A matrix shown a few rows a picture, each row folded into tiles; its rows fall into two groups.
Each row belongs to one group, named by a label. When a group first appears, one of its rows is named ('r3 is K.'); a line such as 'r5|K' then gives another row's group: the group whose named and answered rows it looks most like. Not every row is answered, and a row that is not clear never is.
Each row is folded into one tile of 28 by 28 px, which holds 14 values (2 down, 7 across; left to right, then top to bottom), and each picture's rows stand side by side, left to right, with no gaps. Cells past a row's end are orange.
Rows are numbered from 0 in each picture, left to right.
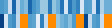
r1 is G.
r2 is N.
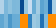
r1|N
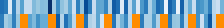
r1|N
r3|G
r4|G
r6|G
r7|G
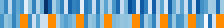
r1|N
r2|N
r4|N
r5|G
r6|G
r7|G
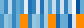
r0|N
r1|G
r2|G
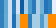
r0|G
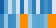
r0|G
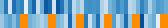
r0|N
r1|N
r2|G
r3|G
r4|G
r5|G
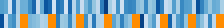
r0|G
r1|N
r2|G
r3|N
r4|N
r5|N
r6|N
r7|G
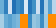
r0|N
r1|G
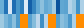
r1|G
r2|G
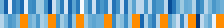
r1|N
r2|N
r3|N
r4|G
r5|N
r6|G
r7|G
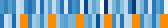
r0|G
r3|G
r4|N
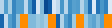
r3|N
